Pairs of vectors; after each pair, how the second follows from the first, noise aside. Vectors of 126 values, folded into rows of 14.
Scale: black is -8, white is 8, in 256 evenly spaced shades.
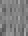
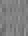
shrunk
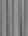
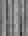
scaled up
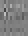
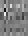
scaled up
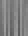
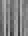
scaled up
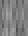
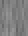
shrunk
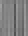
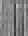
scaled up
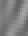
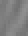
shrunk
